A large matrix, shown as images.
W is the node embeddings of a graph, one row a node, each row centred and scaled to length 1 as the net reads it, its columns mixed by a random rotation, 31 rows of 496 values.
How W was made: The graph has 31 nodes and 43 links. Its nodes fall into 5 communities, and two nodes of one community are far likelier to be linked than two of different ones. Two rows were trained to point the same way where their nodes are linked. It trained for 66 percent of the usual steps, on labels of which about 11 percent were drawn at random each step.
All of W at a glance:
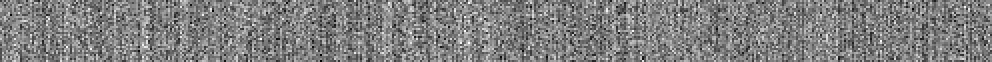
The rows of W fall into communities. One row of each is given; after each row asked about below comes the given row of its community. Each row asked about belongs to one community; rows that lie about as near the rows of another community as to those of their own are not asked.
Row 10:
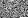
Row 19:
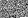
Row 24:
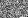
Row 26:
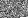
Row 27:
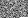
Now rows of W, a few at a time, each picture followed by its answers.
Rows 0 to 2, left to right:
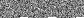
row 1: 10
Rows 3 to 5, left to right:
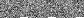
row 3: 26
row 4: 10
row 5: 10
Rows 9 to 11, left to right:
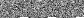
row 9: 26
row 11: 24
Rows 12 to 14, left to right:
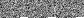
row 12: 27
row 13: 26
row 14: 19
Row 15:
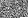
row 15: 24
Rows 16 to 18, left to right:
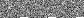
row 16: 26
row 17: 27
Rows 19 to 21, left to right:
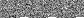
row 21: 10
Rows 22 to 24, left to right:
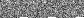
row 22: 24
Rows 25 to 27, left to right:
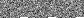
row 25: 27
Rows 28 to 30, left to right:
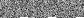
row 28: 24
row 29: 24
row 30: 27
